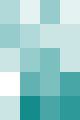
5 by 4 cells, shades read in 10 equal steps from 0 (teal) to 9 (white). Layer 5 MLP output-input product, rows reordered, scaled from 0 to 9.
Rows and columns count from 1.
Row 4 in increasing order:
2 3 4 9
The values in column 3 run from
2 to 7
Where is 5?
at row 1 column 3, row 2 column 1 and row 3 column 2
